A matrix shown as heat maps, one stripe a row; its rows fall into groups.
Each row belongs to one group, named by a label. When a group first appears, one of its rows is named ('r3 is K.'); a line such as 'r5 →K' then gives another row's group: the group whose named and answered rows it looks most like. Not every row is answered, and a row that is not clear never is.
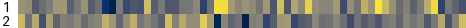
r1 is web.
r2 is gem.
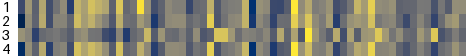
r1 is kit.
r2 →kit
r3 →web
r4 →kit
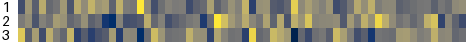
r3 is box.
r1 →kit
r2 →web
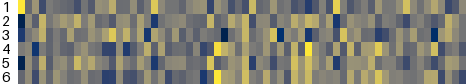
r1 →box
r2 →kit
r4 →web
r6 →web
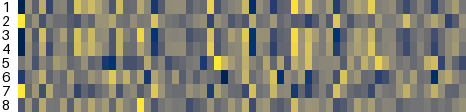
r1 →kit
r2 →box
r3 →kit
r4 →kit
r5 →web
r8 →kit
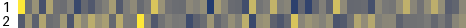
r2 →kit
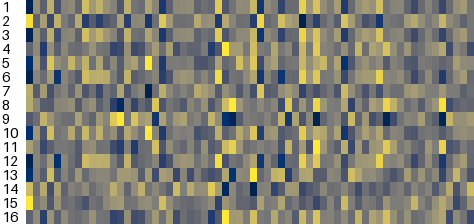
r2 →box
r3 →kit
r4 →web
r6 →kit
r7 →box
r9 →gem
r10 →kit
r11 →web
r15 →box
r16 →web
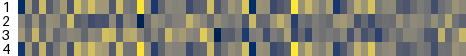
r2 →box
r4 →kit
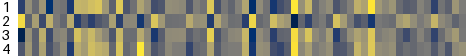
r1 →kit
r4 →kit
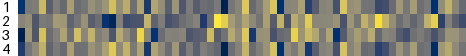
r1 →gem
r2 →web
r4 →gem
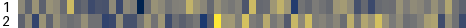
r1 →box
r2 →web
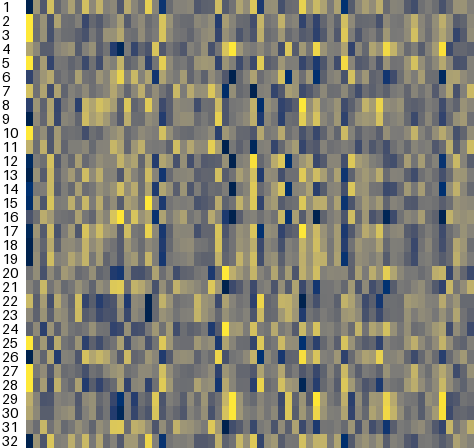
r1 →kit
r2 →box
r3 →box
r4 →web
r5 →box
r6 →gem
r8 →kit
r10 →box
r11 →gem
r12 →gem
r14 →gem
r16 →gem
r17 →kit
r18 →kit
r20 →web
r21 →gem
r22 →box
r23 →box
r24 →web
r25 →box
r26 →kit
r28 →box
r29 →web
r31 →gem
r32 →kit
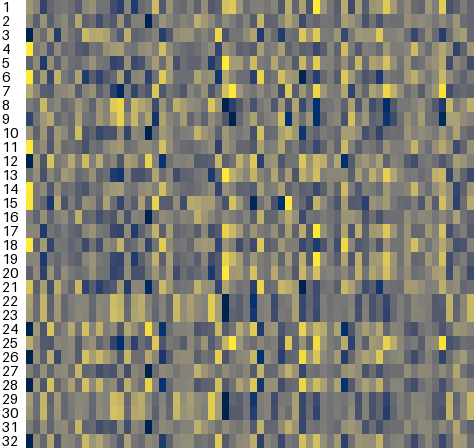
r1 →web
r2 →box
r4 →box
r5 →web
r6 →box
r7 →web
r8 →gem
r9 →gem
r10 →box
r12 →kit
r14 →box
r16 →box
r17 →web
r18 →box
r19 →web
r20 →web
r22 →gem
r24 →kit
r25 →web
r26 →kit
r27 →box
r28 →kit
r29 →gem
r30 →gem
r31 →box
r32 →kit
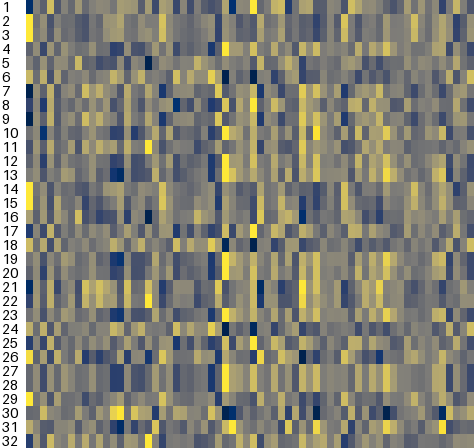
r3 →box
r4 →web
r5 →box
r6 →gem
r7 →kit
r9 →kit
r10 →web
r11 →kit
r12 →web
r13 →web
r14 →box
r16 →box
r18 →gem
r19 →web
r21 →kit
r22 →kit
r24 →gem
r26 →box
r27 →web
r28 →web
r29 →box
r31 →web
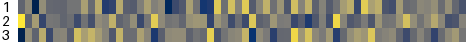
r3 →kit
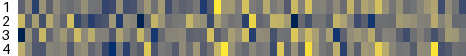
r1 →web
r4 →web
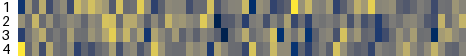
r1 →kit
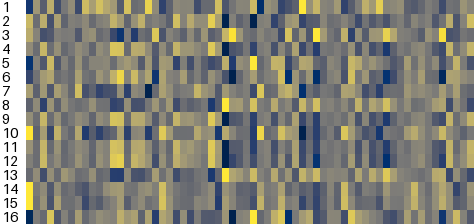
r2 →gem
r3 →web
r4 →gem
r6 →gem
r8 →web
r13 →web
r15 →box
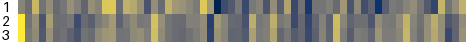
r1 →gem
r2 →box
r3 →box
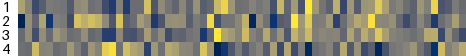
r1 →web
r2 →kit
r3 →web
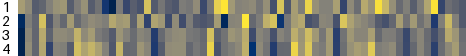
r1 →web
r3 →kit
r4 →kit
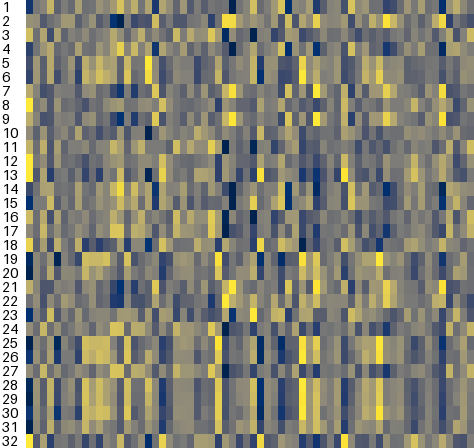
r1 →gem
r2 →web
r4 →gem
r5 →kit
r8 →box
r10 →box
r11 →gem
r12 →box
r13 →box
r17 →gem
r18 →box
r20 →kit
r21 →web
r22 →web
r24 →gem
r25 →kit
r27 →gem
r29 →kit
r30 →kit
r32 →box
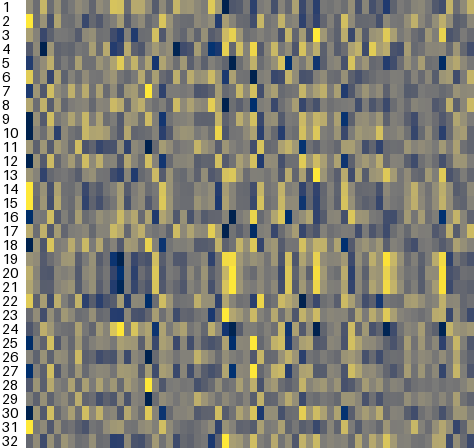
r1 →gem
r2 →box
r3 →web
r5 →gem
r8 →gem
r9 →kit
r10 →kit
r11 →box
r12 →kit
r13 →web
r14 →box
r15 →box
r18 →kit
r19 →web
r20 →web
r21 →web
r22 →box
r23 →web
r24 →gem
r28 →kit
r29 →box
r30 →kit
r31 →box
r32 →web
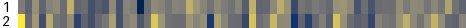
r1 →box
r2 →box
